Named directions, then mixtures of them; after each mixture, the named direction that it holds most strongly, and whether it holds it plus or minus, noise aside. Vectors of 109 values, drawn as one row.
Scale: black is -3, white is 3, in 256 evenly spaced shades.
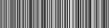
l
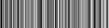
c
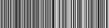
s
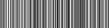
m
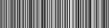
l, plus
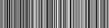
m, minus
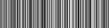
l, plus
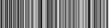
c, plus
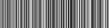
l, minus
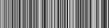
l, plus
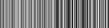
s, minus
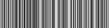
s, plus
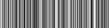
c, minus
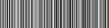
s, minus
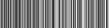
s, plus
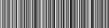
l, minus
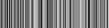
m, minus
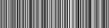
l, plus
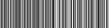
s, plus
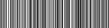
m, plus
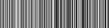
s, minus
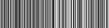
s, plus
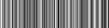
c, minus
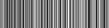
m, minus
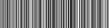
l, minus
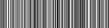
m, plus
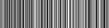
m, minus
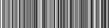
c, minus
